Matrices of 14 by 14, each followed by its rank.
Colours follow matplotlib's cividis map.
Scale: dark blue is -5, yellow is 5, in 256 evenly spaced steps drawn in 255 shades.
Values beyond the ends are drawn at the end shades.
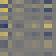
one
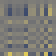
one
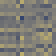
two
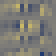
two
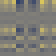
one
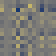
two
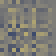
two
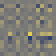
two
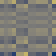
one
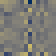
two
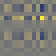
one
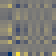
one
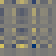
one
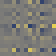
two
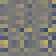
two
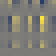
one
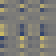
one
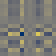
one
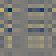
one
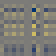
one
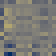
two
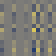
one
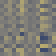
two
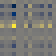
one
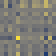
two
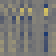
two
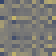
two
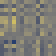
two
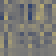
two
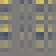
one
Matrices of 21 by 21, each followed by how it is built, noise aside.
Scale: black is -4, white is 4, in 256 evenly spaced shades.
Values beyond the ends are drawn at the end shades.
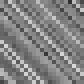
Toeplitz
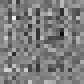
low rank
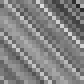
Toeplitz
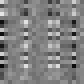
low rank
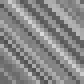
Toeplitz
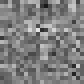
low rank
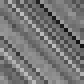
Toeplitz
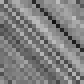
Toeplitz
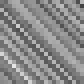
Toeplitz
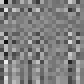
low rank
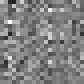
low rank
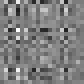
low rank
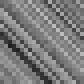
Toeplitz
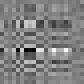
low rank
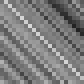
Toeplitz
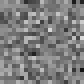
low rank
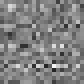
low rank
